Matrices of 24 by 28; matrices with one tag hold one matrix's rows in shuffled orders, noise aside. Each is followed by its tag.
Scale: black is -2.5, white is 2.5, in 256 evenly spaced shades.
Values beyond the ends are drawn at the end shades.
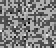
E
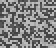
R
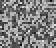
R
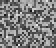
E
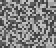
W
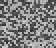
R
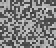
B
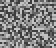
B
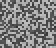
W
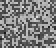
E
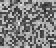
B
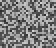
W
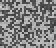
B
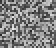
E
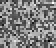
R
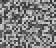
E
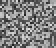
E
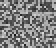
B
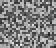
B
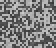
E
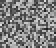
W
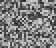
E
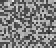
B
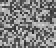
B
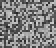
E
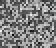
E
